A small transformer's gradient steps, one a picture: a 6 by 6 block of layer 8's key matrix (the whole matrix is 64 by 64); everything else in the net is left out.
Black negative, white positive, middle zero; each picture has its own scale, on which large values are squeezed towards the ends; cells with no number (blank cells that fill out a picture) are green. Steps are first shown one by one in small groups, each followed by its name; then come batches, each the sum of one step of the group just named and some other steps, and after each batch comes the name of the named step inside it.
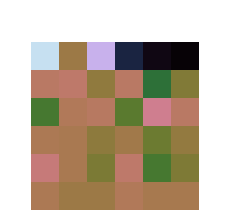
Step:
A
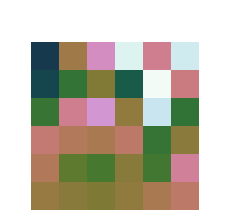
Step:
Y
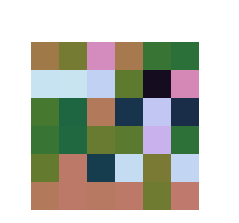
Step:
A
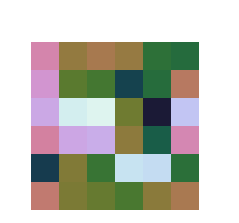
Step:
A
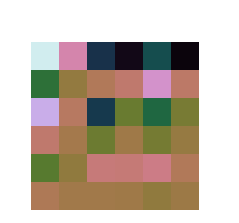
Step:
A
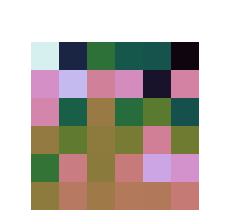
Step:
A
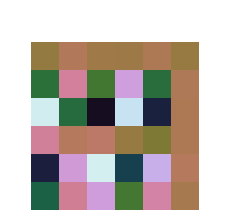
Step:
A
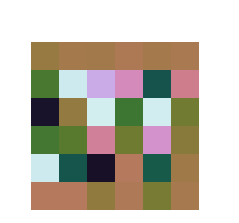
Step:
Y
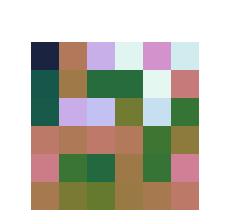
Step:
Y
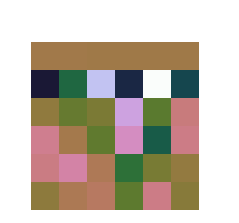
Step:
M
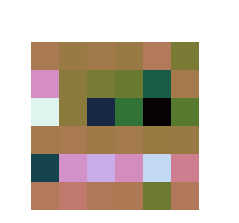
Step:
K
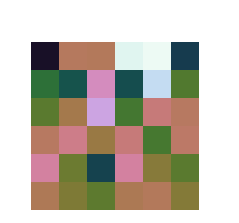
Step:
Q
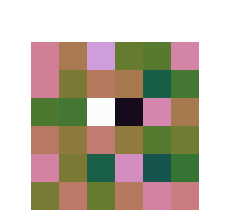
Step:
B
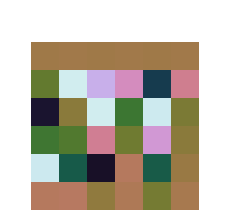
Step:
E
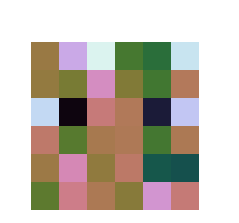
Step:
B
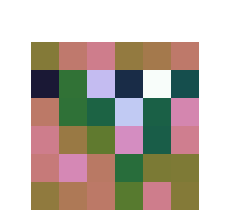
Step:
M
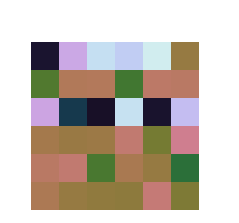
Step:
Q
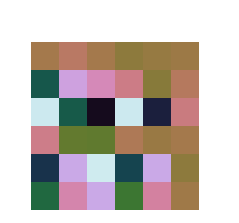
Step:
M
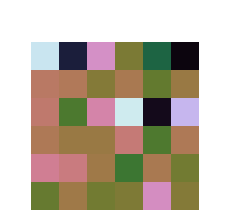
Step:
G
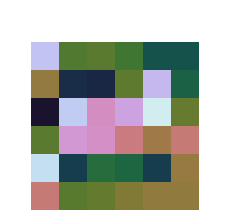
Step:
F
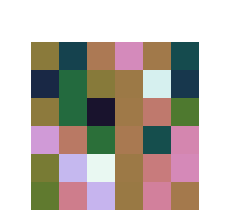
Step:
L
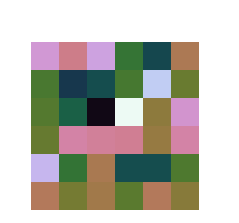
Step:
F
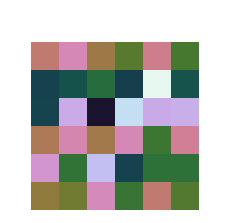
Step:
F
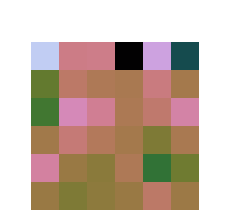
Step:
G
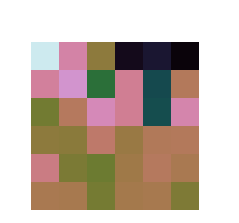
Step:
G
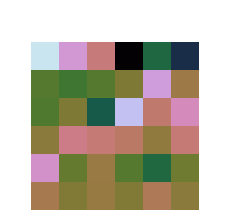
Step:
F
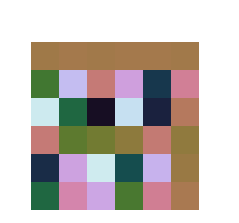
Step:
G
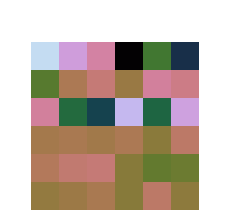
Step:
G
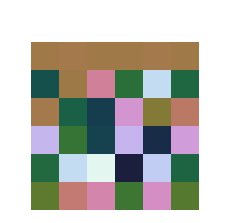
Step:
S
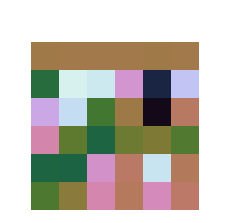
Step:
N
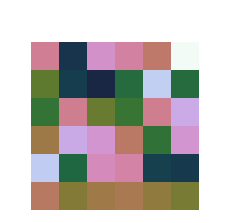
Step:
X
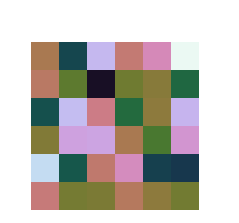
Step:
X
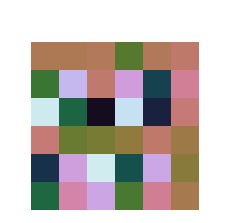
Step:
X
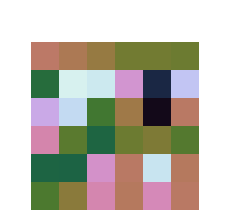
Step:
N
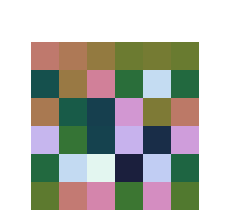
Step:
S
